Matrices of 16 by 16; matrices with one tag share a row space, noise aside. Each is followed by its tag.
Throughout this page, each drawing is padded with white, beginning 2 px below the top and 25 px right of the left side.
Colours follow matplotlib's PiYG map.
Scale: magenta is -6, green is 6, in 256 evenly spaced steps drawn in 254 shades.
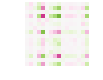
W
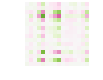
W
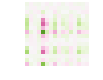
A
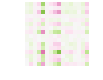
W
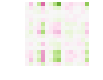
W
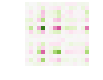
W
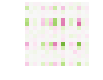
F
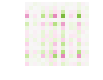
F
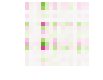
A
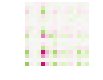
A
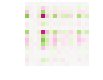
A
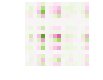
W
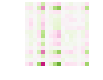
W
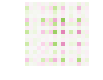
F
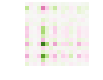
A
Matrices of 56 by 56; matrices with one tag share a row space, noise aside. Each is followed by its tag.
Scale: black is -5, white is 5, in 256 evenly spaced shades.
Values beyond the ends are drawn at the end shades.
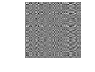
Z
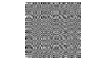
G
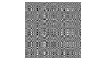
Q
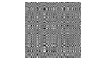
Q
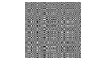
Q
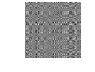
Z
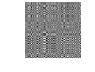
Q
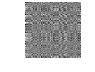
G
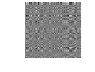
Z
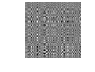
Q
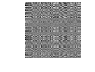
G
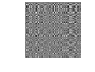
Z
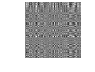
Z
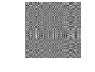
Z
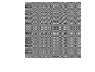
G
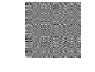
G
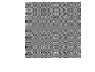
G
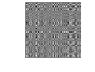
Z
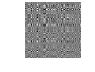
Q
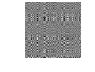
Q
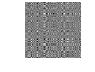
Q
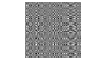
Z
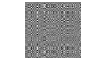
Q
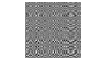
Z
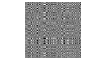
Q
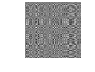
Z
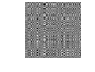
Q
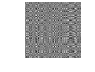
Z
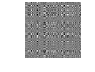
Q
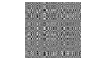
Q
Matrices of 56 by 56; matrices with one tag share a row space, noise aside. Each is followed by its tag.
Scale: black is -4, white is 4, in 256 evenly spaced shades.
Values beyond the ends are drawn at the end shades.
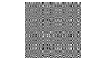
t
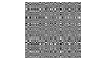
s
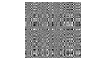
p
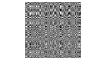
s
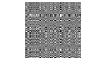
s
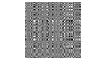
p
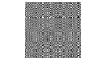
t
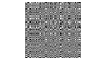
s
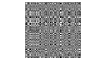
s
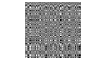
s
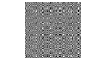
t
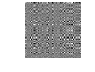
p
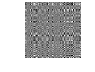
p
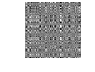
s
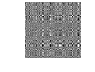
t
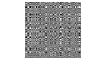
s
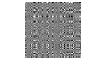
p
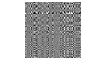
p
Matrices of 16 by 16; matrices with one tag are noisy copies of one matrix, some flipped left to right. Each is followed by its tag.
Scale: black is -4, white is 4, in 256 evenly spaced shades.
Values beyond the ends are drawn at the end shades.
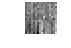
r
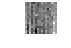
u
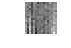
u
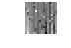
u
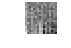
r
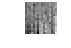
r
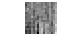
r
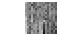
r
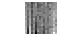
u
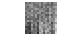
r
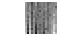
u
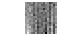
u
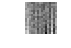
u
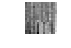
r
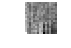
r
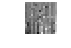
r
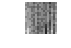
u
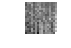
r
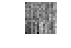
r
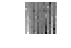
u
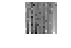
u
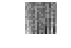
u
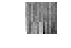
r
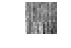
r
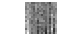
u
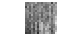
r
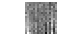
u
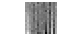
u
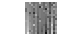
u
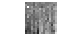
r
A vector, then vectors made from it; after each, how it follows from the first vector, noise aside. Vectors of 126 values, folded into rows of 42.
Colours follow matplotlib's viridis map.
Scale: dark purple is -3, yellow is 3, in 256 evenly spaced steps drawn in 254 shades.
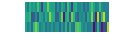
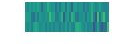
shrunk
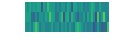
shrunk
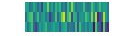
sign-scrambled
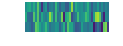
sign-scrambled
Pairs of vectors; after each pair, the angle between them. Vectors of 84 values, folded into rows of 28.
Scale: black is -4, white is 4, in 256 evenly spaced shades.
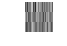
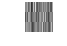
nearly opposite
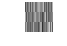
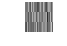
orthogonal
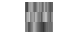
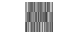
partly opposed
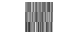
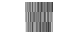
orthogonal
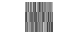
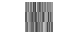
nearly parallel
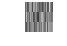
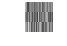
orthogonal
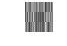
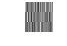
partly opposed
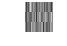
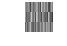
partly opposed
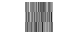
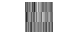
orthogonal
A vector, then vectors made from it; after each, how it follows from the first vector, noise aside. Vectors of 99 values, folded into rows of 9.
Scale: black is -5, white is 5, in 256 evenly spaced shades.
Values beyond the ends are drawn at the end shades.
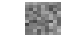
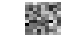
scaled up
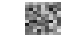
scaled up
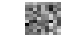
scaled up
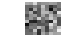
scaled up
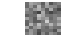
wrapped around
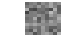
wrapped around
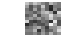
scaled up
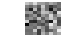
scaled up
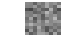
wrapped around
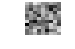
scaled up
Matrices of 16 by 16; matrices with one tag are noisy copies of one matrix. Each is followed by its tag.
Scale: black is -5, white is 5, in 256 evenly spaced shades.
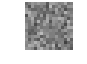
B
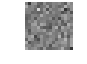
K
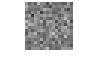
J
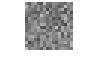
K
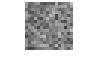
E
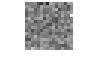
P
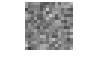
E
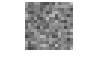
E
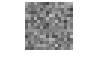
E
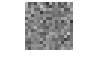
J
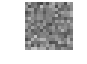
P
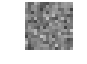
E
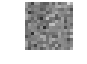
E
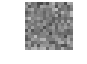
P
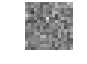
E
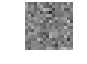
J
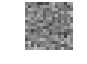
P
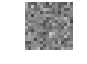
J
